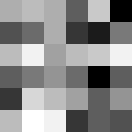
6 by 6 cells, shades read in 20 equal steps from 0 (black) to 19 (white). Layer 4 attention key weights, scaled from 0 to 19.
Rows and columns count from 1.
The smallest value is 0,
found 2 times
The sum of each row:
62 42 91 42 64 68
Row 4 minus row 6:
-7 -10 -7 4 -7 1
